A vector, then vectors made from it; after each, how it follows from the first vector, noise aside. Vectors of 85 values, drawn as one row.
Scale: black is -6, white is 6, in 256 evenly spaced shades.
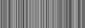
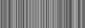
copied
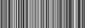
scaled up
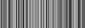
scaled up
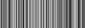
scaled up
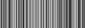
scaled up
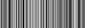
scaled up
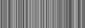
copied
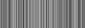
copied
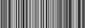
scaled up
